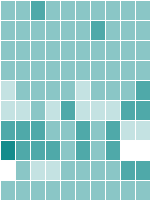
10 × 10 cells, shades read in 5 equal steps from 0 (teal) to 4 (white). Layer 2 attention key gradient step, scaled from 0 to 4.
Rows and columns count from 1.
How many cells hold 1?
18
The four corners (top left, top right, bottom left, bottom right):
2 2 2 2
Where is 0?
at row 8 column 1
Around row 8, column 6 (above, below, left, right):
1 2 2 2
